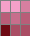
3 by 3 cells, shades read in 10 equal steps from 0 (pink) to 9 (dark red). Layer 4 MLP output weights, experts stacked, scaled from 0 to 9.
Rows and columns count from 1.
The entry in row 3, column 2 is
5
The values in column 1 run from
0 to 9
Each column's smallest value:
0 0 2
